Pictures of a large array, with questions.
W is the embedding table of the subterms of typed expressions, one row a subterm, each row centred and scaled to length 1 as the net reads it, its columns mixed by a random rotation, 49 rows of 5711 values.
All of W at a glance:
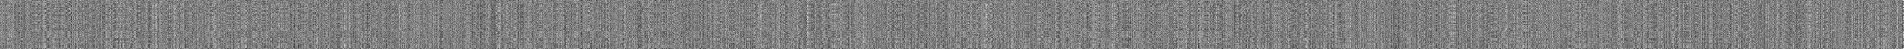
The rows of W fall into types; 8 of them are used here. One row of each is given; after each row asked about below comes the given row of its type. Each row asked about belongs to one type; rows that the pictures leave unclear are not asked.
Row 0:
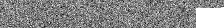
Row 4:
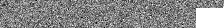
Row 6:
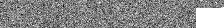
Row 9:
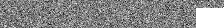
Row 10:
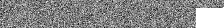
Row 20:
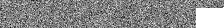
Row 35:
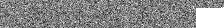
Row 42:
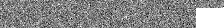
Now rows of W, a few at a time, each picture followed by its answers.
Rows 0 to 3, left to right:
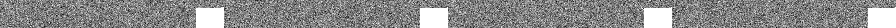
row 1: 20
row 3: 10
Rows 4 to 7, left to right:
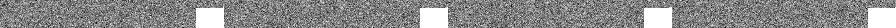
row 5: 6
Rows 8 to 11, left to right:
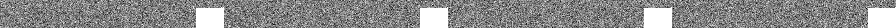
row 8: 35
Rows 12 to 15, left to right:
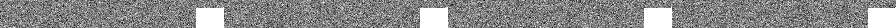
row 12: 6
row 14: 4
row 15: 20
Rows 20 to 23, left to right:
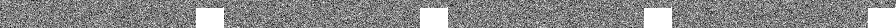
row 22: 4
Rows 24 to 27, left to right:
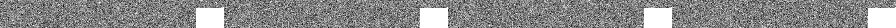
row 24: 6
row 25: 10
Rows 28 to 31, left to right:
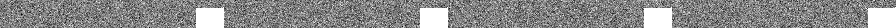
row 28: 6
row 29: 20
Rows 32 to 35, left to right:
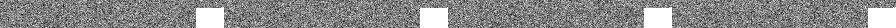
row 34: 0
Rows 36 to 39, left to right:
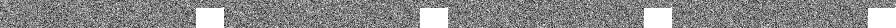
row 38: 42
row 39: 42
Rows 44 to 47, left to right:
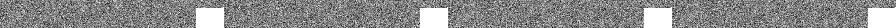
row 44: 6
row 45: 10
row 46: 10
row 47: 10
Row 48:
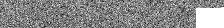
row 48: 0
